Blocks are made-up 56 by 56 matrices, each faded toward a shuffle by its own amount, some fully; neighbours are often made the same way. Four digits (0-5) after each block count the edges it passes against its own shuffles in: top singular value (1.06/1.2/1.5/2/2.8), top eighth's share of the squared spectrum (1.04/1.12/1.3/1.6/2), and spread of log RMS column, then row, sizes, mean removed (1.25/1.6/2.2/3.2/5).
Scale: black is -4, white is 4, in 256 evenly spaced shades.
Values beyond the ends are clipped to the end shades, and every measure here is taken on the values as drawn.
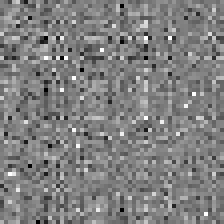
4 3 2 2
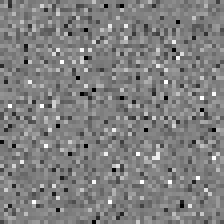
1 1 0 0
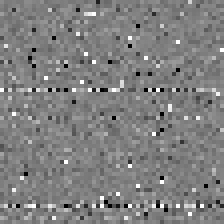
3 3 0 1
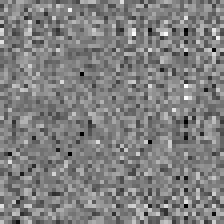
4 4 2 2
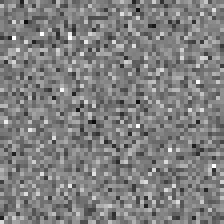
0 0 0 0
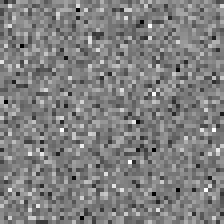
0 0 0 0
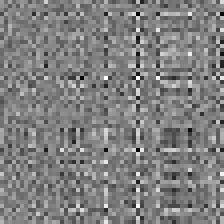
5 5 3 3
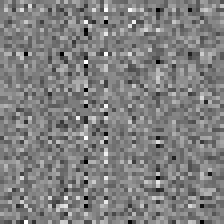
4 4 3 2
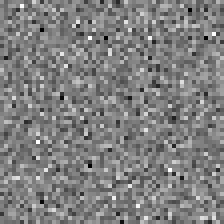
0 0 0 0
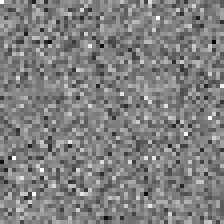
0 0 0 0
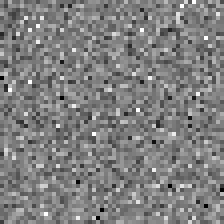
0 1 0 0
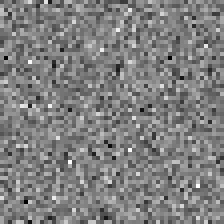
0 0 0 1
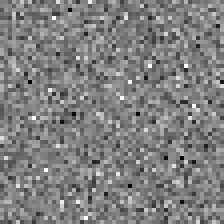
0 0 0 0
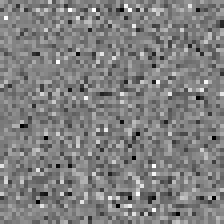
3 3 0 2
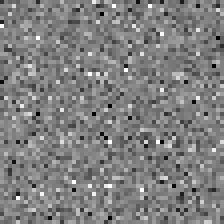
2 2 0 0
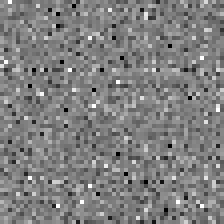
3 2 0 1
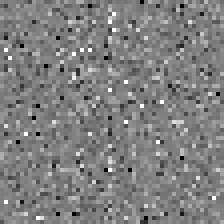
2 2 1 0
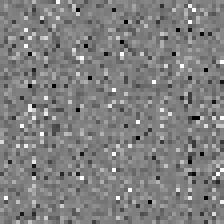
1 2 1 0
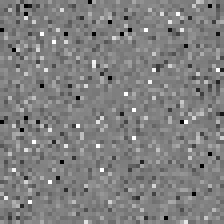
1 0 0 0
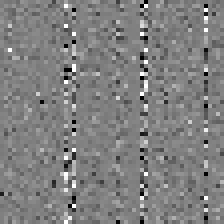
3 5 3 0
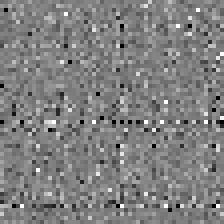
3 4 1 2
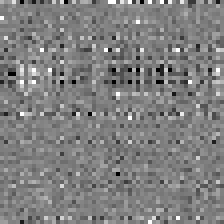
4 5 1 3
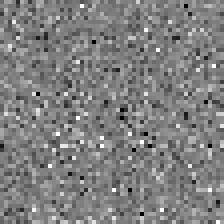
2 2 0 1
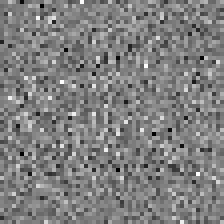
3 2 0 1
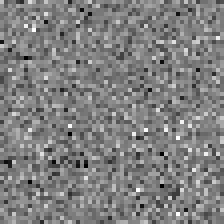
1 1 0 0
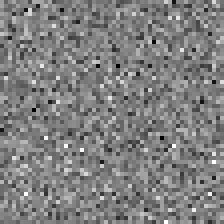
0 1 0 0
